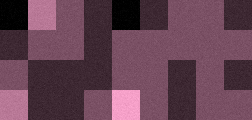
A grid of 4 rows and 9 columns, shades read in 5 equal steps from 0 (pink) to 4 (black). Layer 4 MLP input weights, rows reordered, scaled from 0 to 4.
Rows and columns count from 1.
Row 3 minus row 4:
1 0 0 1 2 0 0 0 1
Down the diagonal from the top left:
4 2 3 2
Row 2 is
3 2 2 3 2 2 2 2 2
